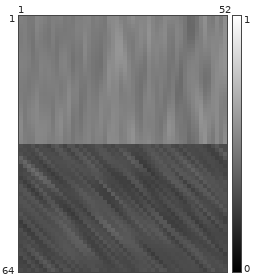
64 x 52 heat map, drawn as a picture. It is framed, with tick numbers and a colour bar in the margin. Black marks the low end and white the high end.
The table splits into 2 rows of 1 panel. Panel 1,1: middling, streaked downward, faint in contrast. Panel 2,1: low, slanting down to the right, faint in contrast.
